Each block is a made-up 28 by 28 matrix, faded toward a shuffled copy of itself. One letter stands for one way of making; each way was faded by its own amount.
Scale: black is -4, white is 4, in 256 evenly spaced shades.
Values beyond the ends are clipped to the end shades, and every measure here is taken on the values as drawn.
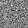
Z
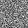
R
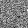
R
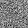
R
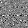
Z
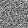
R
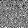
Z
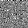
Z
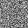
R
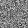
R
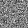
R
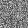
R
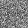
R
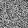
R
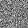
R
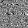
Z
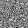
Z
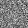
R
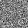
R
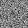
R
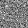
R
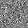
Z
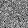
R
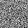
R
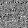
Z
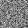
R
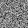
R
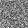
R
